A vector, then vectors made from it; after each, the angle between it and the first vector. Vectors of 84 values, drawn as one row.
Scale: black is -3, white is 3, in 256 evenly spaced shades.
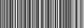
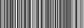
nearly parallel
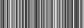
orthogonal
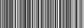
nearly parallel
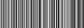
nearly opposite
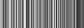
partly opposed
